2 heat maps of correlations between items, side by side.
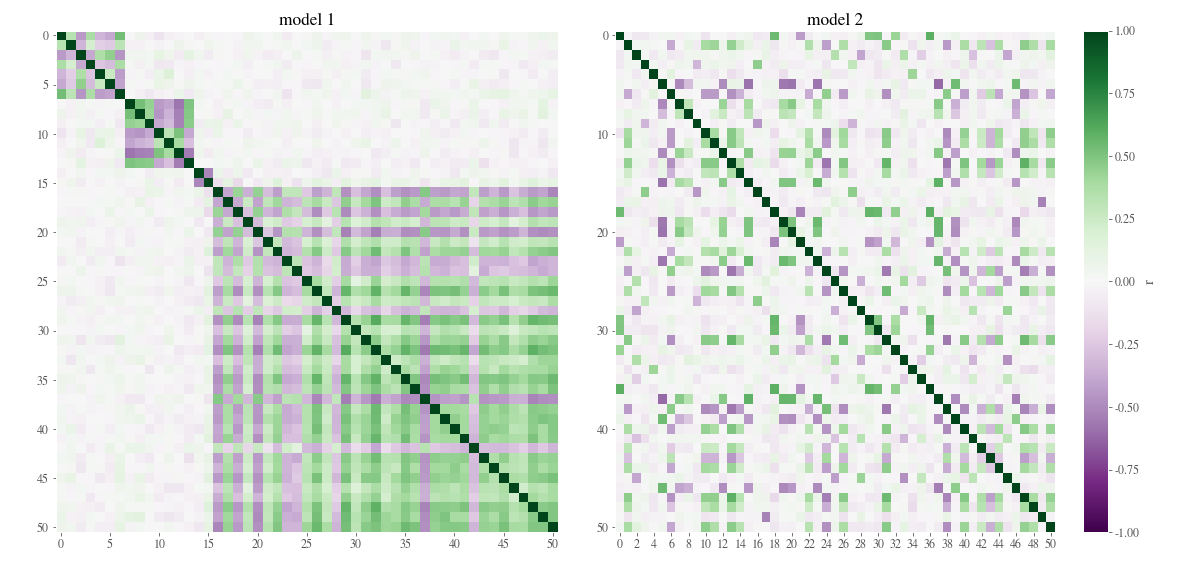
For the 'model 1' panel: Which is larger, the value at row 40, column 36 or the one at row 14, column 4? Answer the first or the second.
the first
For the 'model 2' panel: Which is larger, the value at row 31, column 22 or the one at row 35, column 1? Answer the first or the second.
the first
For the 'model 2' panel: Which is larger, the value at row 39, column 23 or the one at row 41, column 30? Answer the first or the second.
the second
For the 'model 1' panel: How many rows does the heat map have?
51
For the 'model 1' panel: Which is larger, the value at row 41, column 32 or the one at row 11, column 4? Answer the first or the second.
the first
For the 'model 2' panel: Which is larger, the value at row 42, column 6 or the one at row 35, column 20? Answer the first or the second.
the second
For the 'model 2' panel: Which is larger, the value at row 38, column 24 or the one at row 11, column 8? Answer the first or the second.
the first
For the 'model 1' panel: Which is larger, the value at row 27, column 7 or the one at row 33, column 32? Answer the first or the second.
the second
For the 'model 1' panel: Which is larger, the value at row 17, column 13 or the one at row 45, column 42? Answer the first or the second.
the first
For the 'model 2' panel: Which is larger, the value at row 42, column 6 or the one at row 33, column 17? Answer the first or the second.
the second
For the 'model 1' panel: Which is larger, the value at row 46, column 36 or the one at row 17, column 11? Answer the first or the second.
the first
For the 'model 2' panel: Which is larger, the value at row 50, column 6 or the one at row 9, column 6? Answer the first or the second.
the second
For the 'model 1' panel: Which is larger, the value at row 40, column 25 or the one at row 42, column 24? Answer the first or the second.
the first
